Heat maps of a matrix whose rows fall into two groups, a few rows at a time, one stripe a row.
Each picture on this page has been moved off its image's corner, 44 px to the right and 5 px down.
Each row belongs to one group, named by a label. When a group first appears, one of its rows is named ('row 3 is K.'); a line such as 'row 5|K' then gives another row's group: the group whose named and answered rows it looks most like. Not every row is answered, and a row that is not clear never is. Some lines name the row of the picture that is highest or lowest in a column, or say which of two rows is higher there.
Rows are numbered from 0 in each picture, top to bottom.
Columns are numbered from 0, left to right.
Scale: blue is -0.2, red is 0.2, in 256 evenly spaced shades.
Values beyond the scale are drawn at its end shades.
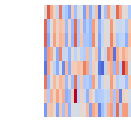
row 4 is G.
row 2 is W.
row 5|W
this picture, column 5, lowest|4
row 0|G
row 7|G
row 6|W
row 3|G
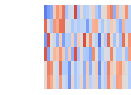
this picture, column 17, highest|1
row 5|G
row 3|W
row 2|G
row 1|W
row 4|G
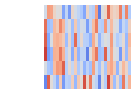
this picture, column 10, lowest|5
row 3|W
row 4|W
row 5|G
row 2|W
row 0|G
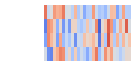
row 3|W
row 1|G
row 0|W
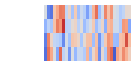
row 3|G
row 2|G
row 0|W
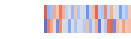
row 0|W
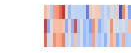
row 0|W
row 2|W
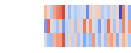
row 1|G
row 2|W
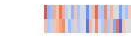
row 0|W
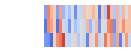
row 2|W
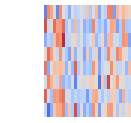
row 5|G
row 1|W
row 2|W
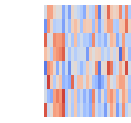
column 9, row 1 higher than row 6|Yes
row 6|W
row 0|G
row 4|G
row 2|W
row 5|G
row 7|W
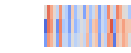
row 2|G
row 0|G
